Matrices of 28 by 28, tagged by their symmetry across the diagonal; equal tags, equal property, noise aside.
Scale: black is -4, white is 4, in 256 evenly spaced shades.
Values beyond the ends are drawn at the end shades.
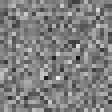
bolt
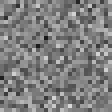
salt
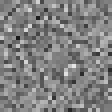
salt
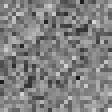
salt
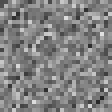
salt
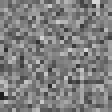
bolt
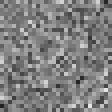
salt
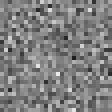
bolt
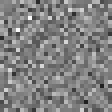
salt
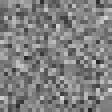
bolt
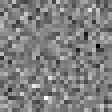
bolt
